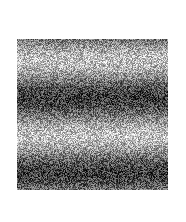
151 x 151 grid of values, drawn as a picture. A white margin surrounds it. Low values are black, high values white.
Stripes: horizontal, repeating 2 times. Seam: none. Average level on the scale: 50%. Odd rows or columns: none.
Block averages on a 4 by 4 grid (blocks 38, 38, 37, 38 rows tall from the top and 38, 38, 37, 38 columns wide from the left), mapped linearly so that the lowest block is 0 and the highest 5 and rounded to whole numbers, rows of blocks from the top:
5555
0000
5555
0000
